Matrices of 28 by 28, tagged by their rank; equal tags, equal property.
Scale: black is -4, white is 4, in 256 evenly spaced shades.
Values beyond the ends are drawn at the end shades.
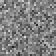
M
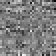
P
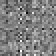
P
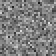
M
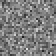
M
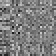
P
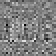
P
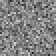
M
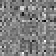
P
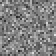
M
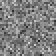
M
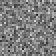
M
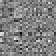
P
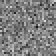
M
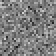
M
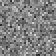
M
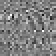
P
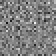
P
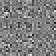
P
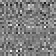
P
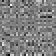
P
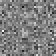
P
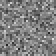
M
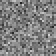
M
